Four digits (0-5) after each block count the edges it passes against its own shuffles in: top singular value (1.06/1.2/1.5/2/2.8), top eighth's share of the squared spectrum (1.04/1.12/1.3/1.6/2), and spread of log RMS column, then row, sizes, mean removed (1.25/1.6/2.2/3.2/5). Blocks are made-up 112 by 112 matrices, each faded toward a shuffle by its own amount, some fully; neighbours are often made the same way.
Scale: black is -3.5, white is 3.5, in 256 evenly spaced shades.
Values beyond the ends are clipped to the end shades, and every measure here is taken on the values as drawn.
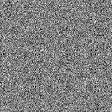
4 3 2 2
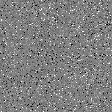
3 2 1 1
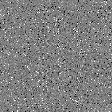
4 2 1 1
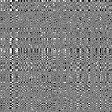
5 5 4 4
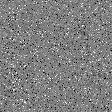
2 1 0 0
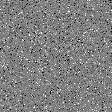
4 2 1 1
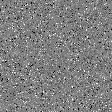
2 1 0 0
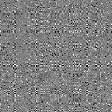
5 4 3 3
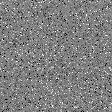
2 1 0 0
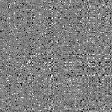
5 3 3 3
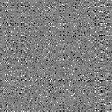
5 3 3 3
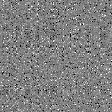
4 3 1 1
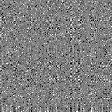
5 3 2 2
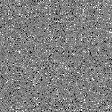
4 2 1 1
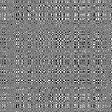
5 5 4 4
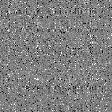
4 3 2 2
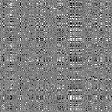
5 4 4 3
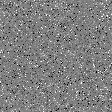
0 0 0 0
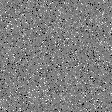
0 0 0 0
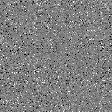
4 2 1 1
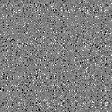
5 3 2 2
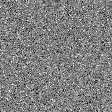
2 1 0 0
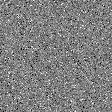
0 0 0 0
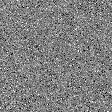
2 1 0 0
